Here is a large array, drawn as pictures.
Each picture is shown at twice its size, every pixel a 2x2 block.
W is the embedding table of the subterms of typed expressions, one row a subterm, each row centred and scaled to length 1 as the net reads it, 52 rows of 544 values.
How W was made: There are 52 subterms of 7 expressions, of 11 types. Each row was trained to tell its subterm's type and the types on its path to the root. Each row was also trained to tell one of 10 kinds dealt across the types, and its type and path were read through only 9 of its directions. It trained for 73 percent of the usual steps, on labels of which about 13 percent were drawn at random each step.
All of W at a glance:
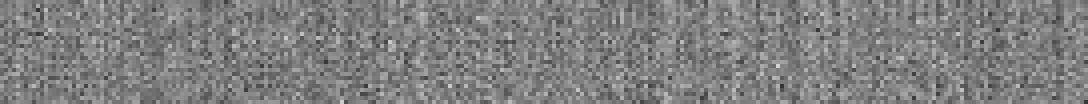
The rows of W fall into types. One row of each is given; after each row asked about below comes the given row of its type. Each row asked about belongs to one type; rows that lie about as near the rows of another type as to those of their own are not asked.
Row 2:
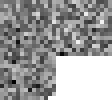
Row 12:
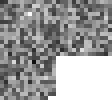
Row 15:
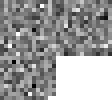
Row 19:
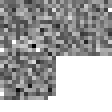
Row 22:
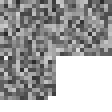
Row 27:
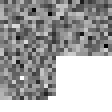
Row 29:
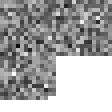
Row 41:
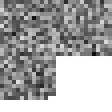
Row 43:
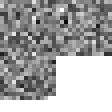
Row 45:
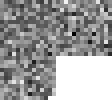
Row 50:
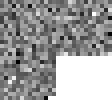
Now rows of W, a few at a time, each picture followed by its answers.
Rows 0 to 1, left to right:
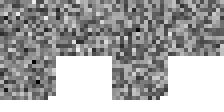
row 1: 2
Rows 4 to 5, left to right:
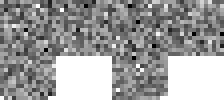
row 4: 12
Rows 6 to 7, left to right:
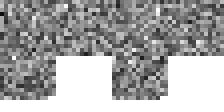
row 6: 43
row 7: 12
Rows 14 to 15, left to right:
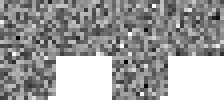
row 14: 41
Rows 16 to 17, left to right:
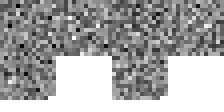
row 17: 2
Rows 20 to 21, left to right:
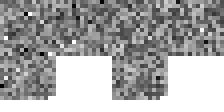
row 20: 2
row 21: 2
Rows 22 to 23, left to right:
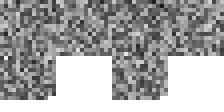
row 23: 41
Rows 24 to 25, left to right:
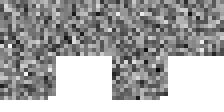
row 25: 41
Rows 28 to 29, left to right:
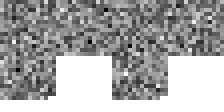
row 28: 43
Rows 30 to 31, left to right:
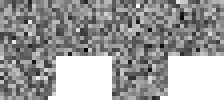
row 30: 41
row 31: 50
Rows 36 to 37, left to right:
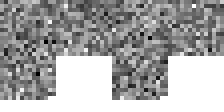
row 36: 27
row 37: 12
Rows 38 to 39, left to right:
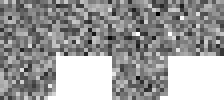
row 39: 43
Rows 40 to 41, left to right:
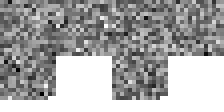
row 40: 12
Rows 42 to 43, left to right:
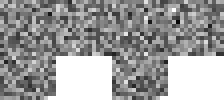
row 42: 43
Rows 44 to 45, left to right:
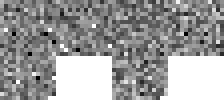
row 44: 22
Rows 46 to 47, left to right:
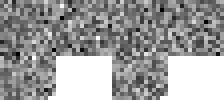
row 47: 43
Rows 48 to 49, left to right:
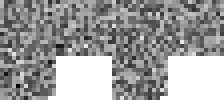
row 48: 2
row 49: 41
